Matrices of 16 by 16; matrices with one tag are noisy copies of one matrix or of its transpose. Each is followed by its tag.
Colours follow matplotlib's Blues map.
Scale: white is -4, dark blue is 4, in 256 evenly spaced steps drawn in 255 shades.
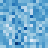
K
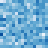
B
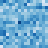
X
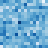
X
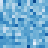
B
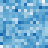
X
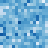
X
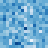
K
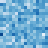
B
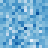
K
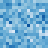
K
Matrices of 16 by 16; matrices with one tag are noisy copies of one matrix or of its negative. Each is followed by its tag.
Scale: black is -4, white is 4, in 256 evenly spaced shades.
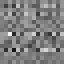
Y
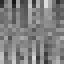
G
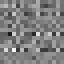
Y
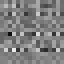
Y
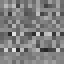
Y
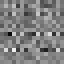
Y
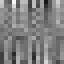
G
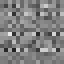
Y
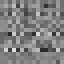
Y
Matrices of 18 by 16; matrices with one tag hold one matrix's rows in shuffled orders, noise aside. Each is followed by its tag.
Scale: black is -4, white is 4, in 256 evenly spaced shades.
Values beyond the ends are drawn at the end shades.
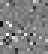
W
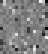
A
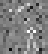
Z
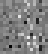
Z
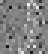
Z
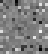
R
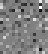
R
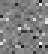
R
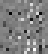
Z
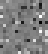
R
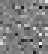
R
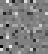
W
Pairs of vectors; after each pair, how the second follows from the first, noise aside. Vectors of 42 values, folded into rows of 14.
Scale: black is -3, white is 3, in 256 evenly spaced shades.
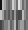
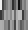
negated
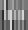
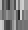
shuffled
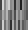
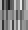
negated
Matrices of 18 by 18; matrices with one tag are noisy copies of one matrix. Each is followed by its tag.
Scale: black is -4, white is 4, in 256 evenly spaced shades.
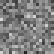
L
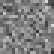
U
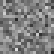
U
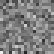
L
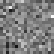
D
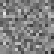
U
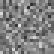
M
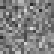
M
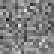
M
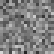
L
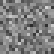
U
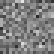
D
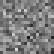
U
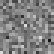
L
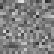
D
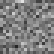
D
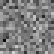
L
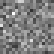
D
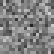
U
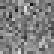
M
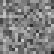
U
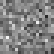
U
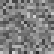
L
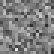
U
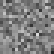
U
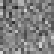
M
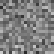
L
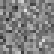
M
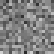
L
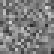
U
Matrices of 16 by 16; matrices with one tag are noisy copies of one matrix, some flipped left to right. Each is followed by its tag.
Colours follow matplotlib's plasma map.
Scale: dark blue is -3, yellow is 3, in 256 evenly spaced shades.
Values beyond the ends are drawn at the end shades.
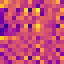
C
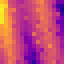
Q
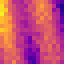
Q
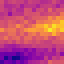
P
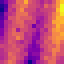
Q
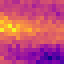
P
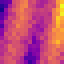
Q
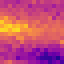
P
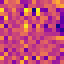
C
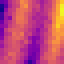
Q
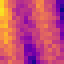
Q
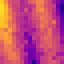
Q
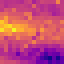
P
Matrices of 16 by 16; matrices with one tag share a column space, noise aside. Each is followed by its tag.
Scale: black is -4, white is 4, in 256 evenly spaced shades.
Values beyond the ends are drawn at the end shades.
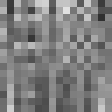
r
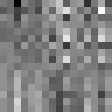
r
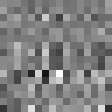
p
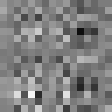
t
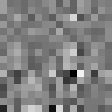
p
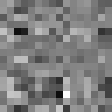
t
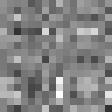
t
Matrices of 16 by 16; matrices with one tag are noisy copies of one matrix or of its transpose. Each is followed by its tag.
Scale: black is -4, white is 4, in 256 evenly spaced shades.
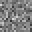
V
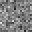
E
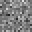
E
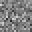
V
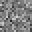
V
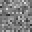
E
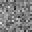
E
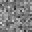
E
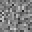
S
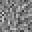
S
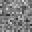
E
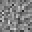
S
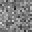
E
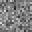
E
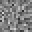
S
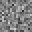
S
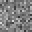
E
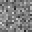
E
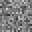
E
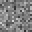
E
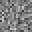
S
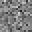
V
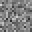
V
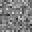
E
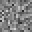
S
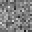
E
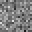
E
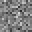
V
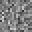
S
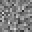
S
